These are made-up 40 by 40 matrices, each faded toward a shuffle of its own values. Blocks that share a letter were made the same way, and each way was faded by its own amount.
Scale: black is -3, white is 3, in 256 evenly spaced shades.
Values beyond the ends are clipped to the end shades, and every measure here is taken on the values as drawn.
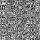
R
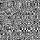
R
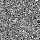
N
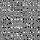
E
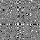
E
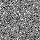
N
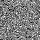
N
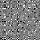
E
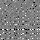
E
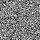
N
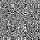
R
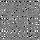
E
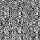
R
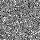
N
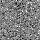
N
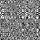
R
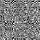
R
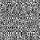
R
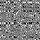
E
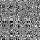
R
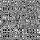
R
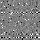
E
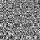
R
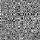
R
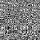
R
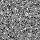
N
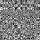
R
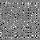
E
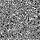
N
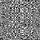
R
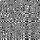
E
